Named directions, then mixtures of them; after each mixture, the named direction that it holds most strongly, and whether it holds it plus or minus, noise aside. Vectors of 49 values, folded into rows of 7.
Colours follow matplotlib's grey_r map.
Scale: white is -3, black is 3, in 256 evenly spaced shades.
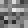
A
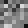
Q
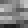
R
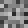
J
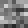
R, plus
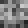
R, plus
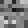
A, minus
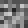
Q, plus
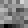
R, plus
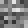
A, plus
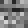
A, minus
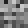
A, plus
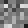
Q, plus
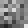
Q, minus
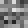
A, plus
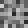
J, plus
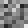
Q, minus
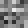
A, plus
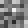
A, plus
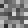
J, minus
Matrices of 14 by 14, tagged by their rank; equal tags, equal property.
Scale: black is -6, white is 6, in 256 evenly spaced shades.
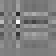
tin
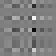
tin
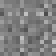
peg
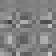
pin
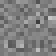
peg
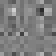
pin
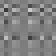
tin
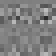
pin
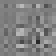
pin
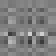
tin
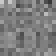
peg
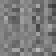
peg
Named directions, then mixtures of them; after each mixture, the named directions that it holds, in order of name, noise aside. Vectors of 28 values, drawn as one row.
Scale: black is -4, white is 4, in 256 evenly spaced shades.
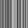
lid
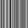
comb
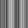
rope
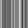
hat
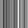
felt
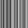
comb, felt, lid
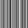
comb, hat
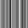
comb, hat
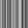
hat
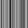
comb, rope
